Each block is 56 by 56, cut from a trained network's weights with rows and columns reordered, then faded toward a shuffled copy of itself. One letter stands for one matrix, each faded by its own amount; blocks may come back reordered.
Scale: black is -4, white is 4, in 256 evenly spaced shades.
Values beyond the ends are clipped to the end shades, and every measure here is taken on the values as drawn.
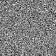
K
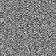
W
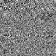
W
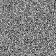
K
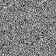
K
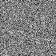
K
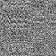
W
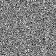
K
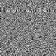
W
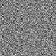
W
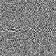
W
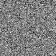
K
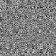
W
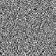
W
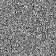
K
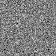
K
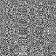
W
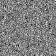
K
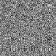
W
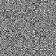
W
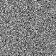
K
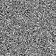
K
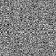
W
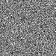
K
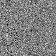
K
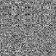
W
